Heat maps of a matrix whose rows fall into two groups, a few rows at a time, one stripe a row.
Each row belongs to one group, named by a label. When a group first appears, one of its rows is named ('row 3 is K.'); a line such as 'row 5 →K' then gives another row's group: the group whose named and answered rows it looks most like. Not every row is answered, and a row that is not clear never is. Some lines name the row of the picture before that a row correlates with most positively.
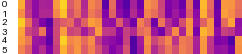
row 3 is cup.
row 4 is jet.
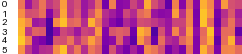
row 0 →cup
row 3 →cup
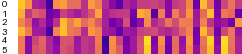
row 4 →cup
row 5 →cup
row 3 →jet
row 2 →jet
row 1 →cup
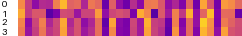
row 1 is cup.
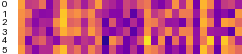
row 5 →jet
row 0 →cup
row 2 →jet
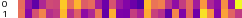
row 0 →jet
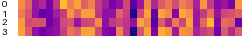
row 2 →cup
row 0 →jet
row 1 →jet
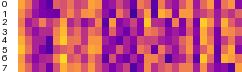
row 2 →cup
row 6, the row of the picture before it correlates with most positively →0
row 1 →jet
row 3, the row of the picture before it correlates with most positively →0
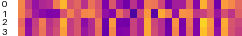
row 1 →jet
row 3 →cup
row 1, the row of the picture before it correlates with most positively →1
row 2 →cup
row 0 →jet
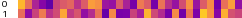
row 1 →cup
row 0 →jet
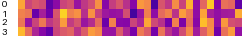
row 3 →jet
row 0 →cup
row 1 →jet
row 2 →cup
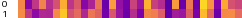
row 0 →cup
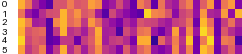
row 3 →cup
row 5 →cup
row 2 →jet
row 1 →jet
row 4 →cup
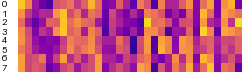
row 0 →jet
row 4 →jet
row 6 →cup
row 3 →jet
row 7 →cup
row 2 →jet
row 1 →jet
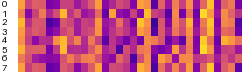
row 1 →cup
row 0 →cup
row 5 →cup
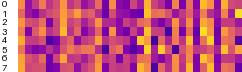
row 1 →jet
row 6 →cup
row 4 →cup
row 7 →cup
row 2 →cup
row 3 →cup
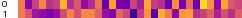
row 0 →cup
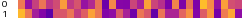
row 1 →jet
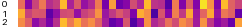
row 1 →cup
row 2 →jet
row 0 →cup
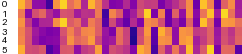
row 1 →cup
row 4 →jet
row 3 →jet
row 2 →jet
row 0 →jet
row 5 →cup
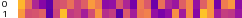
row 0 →jet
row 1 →cup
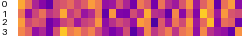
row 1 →cup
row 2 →cup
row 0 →jet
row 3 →jet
